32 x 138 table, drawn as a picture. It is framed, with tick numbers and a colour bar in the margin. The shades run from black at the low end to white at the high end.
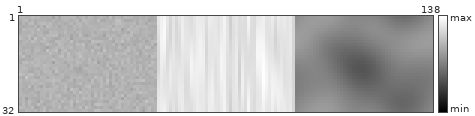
The table splits into one row of 3 panels. Panel 1,1: high, fine-grained, faint in contrast. Panel 1,2: very high, streaked downward, faint in contrast. Panel 1,3: middling, smooth.
